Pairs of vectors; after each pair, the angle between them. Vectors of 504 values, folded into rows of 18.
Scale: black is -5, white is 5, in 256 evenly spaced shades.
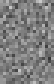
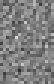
partly opposed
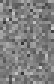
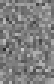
partly opposed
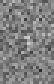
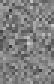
nearly parallel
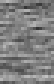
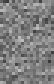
partly opposed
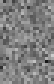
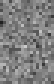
partly opposed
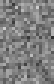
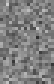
orthogonal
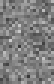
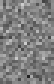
partly aligned
